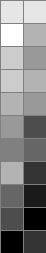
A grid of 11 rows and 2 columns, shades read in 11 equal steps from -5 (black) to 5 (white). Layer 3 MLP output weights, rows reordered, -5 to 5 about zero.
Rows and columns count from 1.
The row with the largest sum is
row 1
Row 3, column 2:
1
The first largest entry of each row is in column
1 1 1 1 1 1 1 1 1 1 2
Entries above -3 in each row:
2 2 2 2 2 2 2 1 1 1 0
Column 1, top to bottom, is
4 5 3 3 2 1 0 2 -1 -2 -5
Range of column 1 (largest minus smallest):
10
